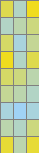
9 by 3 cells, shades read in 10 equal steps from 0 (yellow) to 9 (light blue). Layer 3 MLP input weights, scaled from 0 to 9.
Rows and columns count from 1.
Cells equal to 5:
2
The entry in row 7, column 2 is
9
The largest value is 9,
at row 7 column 2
